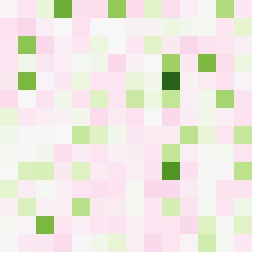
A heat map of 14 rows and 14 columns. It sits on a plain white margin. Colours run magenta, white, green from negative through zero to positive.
The bottom middle is the smoothest part. The ninth with the lowest average is the bottom middle. The values are skewed, with a long tail toward high values. No seam splits the table. On average the colour sits 50% of the way up the scale. The halves do not mirror each other.
